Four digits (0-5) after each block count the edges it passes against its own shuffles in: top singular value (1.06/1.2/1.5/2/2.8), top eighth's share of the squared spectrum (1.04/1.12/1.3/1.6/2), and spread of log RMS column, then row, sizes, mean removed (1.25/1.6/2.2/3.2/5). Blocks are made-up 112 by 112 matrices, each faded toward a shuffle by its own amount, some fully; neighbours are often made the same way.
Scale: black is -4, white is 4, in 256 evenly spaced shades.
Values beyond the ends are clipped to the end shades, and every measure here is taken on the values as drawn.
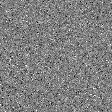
2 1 0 0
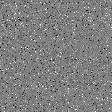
3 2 1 1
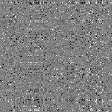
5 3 2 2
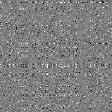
4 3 2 2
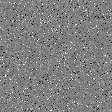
2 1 0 0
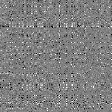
5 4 3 3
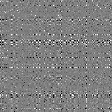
5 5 3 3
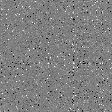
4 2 1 1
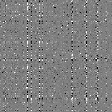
5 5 3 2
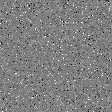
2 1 0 0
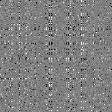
5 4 3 3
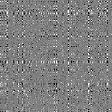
5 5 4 3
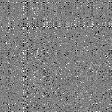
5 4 3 2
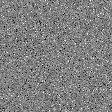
0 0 0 0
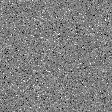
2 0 0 0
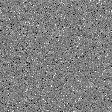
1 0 0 0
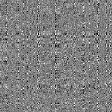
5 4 4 2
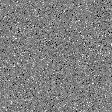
0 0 0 0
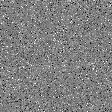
1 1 0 0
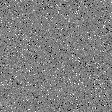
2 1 0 0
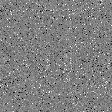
3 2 0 1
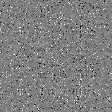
3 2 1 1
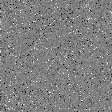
2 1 0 0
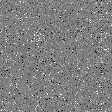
3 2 1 0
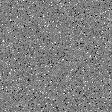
2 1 0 0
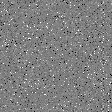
2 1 0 0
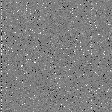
4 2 1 0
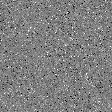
0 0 0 0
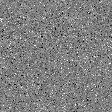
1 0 0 1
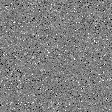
0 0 0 1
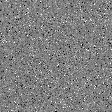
0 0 0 0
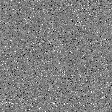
0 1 0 2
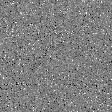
1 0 0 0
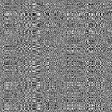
5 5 4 4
